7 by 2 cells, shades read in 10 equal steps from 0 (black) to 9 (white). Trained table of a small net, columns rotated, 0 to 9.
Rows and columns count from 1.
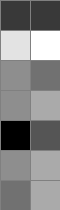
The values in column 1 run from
0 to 8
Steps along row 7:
up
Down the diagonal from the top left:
2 9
